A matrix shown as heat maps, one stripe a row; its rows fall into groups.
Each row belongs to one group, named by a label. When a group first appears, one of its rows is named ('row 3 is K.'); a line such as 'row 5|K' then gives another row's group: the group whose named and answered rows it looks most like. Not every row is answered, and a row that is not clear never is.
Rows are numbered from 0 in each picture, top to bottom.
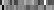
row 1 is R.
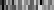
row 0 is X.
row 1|R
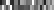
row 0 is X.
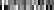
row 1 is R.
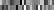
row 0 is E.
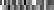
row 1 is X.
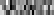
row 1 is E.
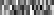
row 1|X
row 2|X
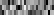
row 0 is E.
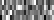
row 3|X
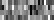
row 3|E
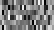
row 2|R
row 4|X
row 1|E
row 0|R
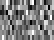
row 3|E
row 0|X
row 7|X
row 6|E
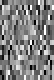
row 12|E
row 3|E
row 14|X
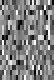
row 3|E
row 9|E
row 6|E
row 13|X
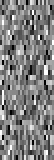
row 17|E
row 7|X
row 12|R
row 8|X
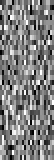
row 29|E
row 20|X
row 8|R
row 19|X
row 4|R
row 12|R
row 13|E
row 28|X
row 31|E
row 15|R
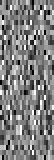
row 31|R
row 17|R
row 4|X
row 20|X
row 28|E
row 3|R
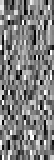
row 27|X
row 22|E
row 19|R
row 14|E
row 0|E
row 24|R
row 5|R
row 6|R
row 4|E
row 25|R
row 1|E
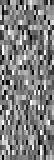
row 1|R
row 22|X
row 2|R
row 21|R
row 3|R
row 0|E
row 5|E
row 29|X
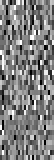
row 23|X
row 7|E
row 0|E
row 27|X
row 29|R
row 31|X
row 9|E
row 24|R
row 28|R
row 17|R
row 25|R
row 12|X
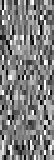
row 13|R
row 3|X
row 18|E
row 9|E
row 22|X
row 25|R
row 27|R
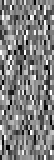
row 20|X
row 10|X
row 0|R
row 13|E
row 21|E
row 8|R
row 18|E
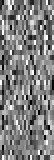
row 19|R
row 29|R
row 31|X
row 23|R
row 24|R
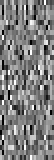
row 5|E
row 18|E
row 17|X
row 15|E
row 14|X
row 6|R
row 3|R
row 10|X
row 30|R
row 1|R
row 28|R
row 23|R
